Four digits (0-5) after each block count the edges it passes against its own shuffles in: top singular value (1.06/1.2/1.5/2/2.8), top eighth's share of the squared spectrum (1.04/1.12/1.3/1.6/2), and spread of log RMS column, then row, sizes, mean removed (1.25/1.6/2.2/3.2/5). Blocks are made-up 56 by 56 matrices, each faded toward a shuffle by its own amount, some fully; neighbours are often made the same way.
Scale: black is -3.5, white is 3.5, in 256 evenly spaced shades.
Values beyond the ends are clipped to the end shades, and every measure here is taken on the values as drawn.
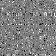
3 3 1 2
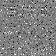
3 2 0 1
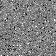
0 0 0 0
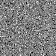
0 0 0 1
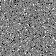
0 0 0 0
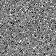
0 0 0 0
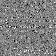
1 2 0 2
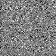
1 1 0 2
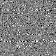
2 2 0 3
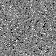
0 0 0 0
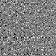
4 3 1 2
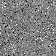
0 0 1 0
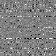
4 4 1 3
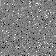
1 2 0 1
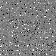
2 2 0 1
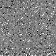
2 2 0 2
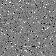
1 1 0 0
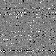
3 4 0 3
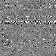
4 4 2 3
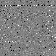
3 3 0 1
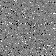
1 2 0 1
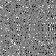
3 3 1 1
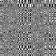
5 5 3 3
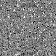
3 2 1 0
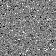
1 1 0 0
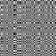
5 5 4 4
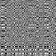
5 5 3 3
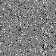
1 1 1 0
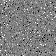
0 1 0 0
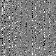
2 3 3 0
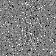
2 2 1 0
